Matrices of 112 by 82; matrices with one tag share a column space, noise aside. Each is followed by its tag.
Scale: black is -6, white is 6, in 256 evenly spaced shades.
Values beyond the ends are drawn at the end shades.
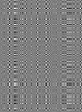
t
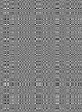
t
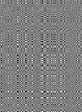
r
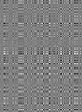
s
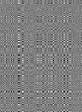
r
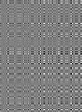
s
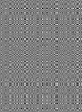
t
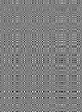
r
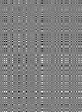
r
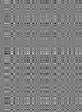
s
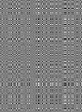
t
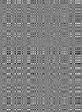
s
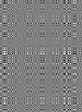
s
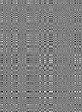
r
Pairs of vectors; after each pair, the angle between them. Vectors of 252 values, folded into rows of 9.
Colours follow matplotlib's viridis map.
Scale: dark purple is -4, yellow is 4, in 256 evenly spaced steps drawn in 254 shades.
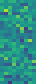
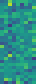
orthogonal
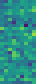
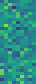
partly opposed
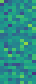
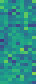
orthogonal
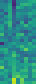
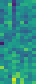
nearly parallel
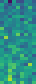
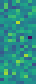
orthogonal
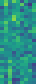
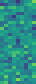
partly opposed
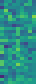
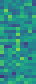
nearly parallel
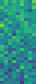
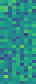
orthogonal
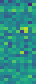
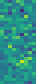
orthogonal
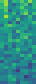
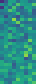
partly opposed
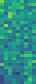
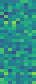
orthogonal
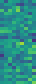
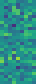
orthogonal
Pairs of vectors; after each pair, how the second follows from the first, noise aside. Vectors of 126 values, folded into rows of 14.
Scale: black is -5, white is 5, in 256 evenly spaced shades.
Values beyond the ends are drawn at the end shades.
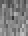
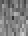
copied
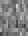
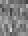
reversed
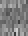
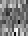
scaled up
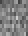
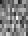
scaled up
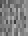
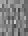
negated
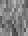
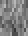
copied
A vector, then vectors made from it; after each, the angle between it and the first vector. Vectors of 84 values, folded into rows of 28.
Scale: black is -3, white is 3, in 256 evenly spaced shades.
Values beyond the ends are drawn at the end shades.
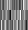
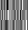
partly opposed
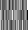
orthogonal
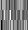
partly opposed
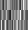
nearly parallel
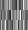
nearly parallel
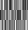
partly opposed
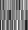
nearly parallel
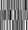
orthogonal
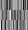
nearly opposite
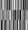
nearly opposite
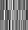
orthogonal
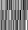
nearly opposite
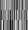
partly aligned
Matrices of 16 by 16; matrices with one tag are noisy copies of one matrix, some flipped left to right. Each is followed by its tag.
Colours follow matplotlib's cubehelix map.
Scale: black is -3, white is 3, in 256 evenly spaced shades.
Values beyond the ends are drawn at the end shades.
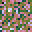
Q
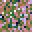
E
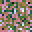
Q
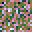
Q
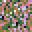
E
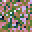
E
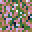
E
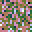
Q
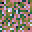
Q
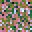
Q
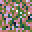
E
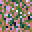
E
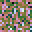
Q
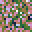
E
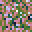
E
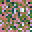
Q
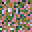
Q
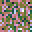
Q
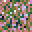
E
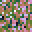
E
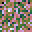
Q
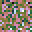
Q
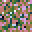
E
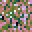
E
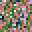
E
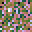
Q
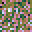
Q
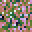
E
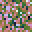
E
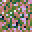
E
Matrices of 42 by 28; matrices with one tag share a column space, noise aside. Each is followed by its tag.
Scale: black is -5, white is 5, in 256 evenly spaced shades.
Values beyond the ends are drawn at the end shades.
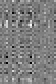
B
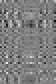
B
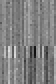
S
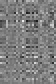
B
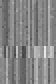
S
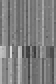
S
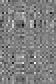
B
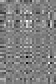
B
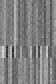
S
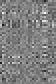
B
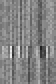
S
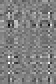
B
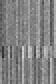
S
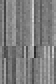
S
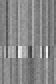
S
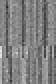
S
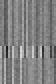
S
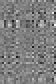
B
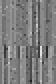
S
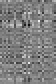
B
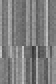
S
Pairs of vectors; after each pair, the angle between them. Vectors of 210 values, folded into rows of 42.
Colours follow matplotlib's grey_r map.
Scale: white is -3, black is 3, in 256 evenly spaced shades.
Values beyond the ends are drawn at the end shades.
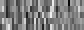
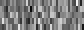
partly aligned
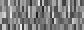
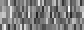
nearly parallel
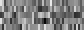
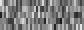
partly aligned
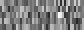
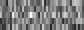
orthogonal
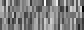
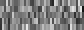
partly aligned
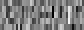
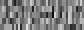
nearly parallel
